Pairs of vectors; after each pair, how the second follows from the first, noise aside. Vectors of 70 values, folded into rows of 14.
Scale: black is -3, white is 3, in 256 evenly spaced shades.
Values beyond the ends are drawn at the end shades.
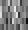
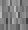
shrunk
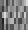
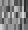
reversed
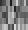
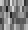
wrapped around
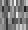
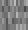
shrunk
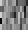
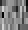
wrapped around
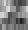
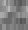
shrunk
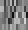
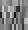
reversed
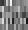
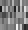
reversed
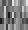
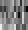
reversed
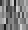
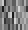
wrapped around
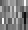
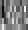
reversed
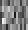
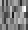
reversed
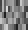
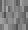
shrunk
